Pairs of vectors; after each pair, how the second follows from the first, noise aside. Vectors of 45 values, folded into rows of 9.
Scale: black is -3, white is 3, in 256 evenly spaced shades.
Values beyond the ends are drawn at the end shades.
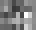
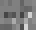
partly zeroed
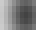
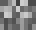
shuffled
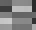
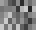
shuffled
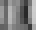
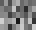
shuffled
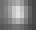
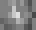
partly zeroed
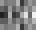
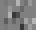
partly zeroed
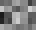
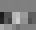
partly zeroed
